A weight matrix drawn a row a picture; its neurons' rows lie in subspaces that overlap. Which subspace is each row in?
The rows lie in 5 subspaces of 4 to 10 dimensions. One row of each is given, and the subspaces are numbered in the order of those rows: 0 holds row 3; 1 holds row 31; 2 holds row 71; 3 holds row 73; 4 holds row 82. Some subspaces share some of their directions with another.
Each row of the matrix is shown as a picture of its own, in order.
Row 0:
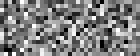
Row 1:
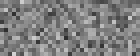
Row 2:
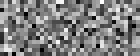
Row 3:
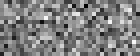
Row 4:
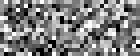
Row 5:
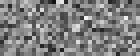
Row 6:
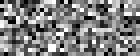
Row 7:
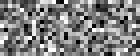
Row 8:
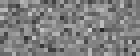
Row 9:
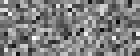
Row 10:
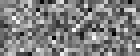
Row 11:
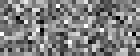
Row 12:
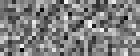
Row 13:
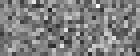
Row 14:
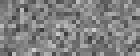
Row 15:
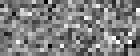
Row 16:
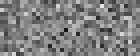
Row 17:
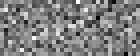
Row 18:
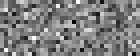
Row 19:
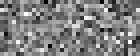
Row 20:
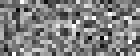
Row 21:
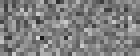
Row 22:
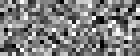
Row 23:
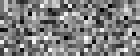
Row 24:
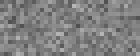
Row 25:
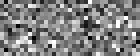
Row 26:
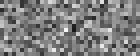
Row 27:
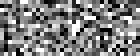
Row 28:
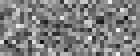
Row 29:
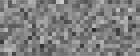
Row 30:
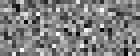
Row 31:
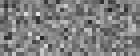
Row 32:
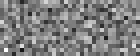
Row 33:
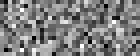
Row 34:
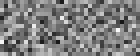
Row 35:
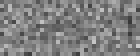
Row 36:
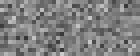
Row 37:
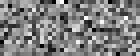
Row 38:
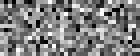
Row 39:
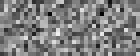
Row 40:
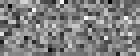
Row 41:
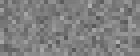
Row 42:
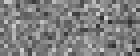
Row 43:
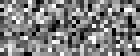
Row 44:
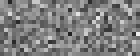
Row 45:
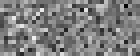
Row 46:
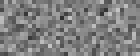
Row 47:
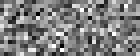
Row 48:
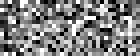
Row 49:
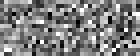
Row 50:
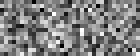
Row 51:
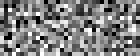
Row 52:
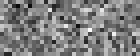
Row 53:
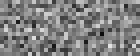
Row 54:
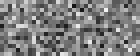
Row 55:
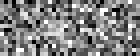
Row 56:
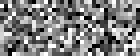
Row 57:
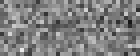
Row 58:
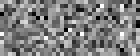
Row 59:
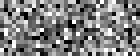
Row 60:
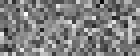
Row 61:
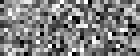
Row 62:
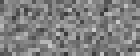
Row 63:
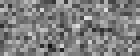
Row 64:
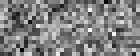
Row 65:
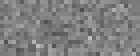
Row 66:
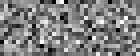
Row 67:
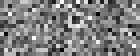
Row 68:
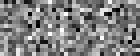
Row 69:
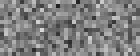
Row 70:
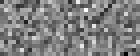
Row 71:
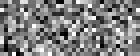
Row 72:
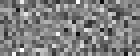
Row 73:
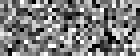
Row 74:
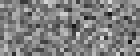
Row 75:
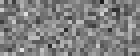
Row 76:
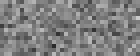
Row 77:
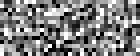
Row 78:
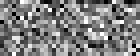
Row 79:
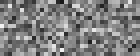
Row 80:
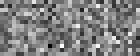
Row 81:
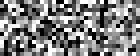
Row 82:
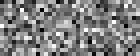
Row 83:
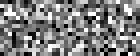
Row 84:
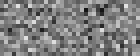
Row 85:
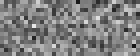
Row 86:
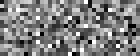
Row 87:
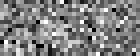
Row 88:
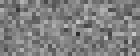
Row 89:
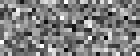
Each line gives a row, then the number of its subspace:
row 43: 0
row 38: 2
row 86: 4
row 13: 3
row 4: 0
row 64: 0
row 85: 0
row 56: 3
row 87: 2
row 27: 2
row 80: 3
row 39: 0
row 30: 4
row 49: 0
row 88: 4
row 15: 3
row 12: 0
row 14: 2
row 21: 1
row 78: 0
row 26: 3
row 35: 0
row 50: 3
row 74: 2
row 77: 0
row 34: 3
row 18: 0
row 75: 2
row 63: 3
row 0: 3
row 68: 2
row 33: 4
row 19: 3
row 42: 0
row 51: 1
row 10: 0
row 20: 2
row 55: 2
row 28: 1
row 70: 0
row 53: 0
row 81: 2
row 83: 0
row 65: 2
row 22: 1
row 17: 0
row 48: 3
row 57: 0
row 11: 4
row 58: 3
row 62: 2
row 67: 4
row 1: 0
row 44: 0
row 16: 3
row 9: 0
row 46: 2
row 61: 4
